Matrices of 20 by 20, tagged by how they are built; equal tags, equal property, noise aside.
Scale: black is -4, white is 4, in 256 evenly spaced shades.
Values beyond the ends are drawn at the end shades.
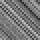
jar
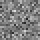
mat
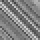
jar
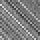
jar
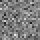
mat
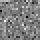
mat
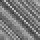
jar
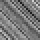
jar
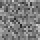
mat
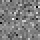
mat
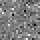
mat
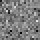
mat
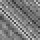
jar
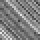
jar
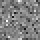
mat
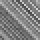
jar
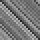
jar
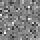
mat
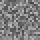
mat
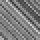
jar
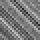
jar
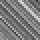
jar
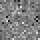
mat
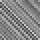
jar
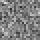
mat
